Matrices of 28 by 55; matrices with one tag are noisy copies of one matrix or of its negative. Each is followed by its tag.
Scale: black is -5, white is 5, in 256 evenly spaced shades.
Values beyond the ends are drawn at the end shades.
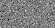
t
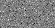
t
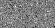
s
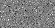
t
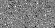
s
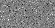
t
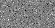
t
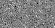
s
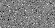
t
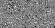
s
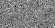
s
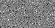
t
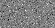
t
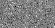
s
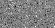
s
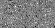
s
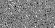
s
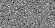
t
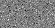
t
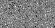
s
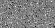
s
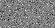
t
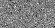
s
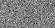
t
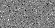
t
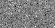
s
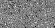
s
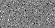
t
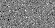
t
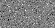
t
